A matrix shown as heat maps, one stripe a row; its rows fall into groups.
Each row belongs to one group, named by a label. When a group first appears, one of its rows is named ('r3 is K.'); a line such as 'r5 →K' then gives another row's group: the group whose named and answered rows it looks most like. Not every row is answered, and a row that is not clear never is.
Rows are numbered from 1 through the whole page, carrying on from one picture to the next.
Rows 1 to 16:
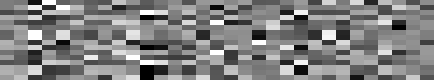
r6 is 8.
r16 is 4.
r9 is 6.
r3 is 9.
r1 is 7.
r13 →9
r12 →4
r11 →7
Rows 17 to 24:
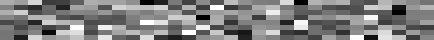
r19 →8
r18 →7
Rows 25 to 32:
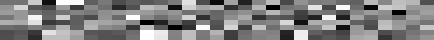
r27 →8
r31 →9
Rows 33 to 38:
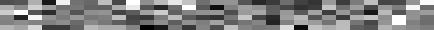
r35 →8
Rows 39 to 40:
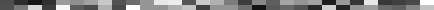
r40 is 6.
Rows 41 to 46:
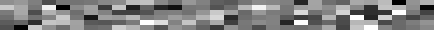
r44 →7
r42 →6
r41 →8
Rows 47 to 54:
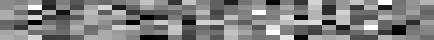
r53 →8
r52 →8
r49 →6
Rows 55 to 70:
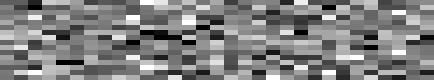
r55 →9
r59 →6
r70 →8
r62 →6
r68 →9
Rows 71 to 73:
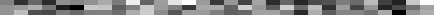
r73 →8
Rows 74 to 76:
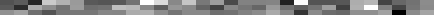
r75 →8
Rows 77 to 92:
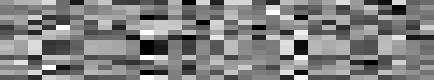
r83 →9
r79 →8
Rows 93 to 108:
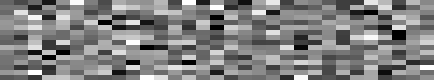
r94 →7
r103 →7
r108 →9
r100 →8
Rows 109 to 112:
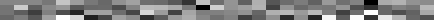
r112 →7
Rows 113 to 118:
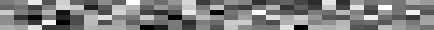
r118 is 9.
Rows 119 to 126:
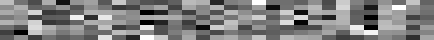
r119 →6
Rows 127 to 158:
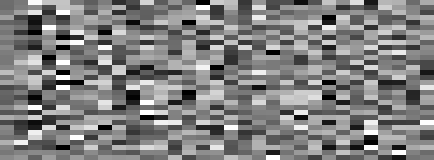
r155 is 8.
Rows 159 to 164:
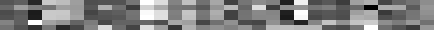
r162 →9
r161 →9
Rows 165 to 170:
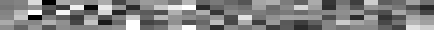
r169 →4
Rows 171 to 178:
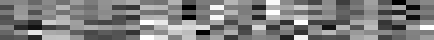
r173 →8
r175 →9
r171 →8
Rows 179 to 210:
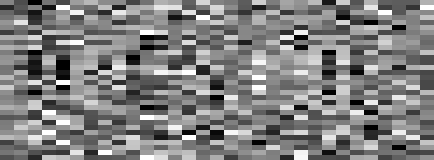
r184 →8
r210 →9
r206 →6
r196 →6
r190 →6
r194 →6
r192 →7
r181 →7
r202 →9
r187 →7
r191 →6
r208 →8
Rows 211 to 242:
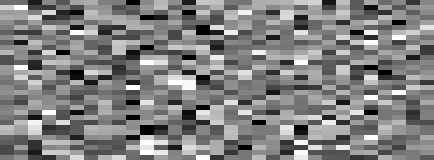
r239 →9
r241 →9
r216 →4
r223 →9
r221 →6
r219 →8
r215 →8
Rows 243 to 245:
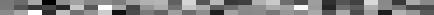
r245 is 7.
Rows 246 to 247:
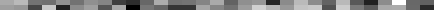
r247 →6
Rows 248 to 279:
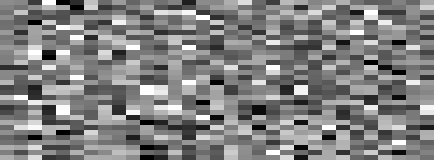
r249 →4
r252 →7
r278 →8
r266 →9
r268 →4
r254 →4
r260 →4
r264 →6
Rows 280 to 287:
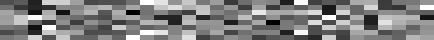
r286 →9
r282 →6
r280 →9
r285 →7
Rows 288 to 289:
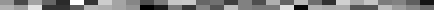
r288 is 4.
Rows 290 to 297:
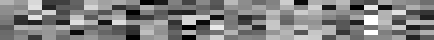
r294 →7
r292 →6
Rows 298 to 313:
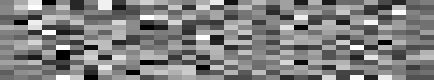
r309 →7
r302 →8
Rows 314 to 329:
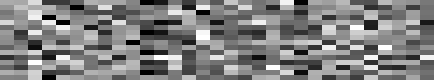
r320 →4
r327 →8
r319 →7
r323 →7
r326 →4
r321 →4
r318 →6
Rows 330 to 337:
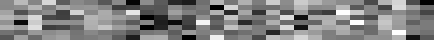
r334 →4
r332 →4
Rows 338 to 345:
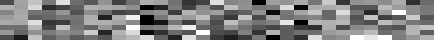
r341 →4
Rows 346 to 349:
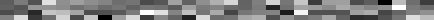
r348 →9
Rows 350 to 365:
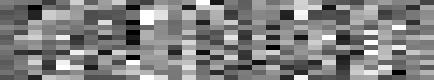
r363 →7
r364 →8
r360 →7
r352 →9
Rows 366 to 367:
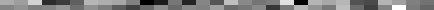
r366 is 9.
